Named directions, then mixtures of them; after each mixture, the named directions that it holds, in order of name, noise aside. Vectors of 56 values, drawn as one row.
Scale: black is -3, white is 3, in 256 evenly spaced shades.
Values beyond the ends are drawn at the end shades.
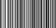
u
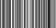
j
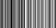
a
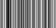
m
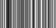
m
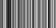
a, j, m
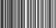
a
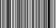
j, m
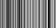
a, j, m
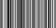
a, m, u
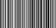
u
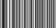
j, m, u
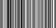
a, m, u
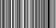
j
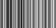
a, m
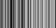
a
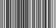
m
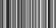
a, j, m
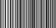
u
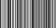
j, m, u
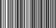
u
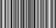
j, u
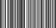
a, u
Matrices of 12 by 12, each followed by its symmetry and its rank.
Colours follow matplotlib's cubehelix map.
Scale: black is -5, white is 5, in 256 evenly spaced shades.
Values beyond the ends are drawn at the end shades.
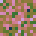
symmetric, full rank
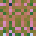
neither, rank two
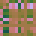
antisymmetric, rank two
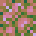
symmetric, full rank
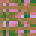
neither, rank two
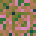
symmetric, full rank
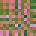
antisymmetric, rank two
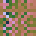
neither, rank two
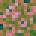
symmetric, full rank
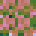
neither, rank two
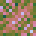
symmetric, full rank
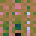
neither, rank two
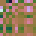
antisymmetric, rank two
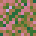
symmetric, full rank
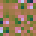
antisymmetric, rank two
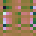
neither, rank one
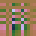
neither, rank one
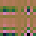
neither, rank one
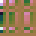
neither, rank one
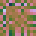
antisymmetric, rank two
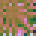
antisymmetric, rank two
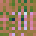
neither, rank two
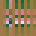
neither, rank one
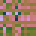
neither, rank two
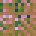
antisymmetric, rank two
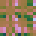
antisymmetric, rank two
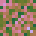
symmetric, full rank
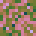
symmetric, full rank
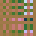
neither, rank one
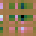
neither, rank one
